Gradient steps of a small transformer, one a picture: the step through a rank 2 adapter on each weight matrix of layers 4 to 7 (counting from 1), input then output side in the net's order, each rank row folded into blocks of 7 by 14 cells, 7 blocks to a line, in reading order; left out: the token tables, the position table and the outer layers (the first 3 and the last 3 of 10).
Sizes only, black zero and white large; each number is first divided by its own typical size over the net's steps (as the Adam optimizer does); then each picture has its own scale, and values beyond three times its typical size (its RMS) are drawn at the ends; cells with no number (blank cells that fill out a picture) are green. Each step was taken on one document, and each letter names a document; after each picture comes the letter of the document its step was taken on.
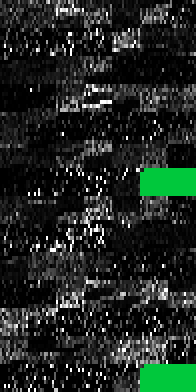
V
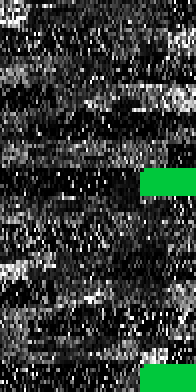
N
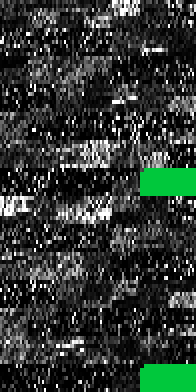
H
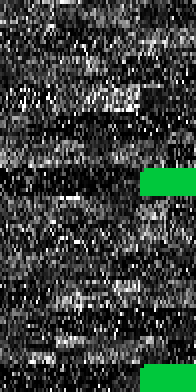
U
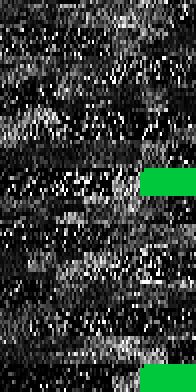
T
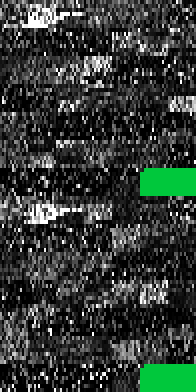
H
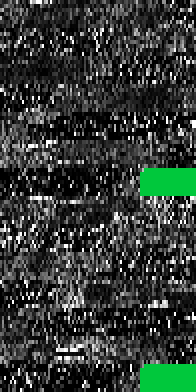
U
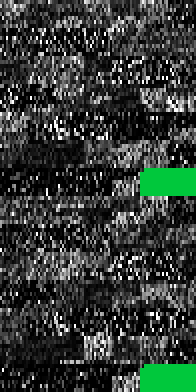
T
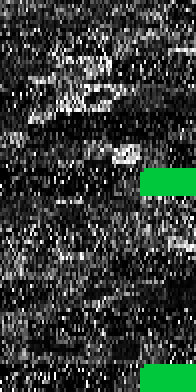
U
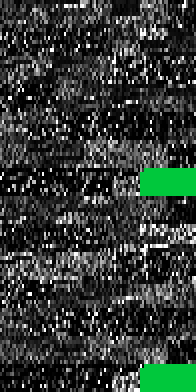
T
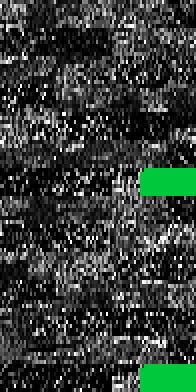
T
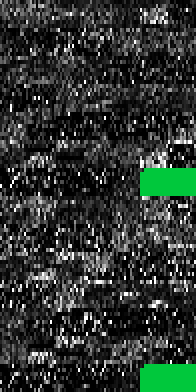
U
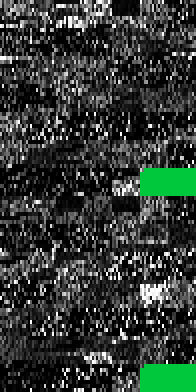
T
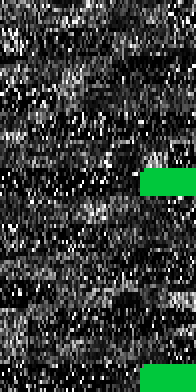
H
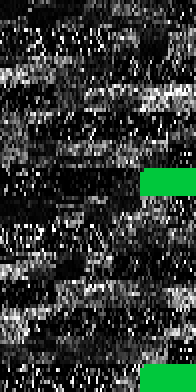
N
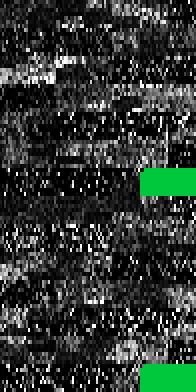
N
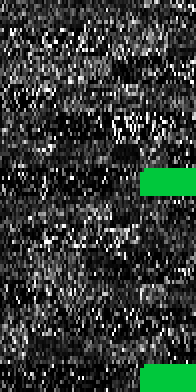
H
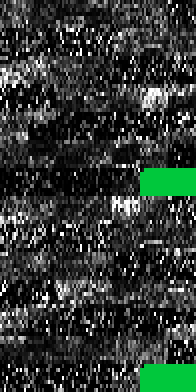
N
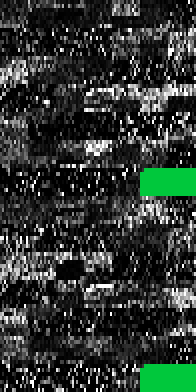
N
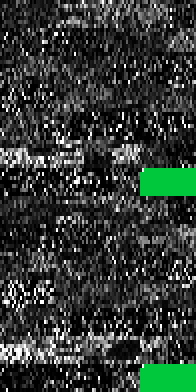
T
